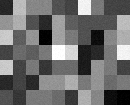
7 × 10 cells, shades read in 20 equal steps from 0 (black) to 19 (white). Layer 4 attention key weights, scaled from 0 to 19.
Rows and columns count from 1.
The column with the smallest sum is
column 4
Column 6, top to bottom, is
5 7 9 16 8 13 4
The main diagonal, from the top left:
3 13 11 9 8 13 13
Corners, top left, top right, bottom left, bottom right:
3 5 6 0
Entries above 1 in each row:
10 10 8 10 10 10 8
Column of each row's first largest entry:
7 10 1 5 1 6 7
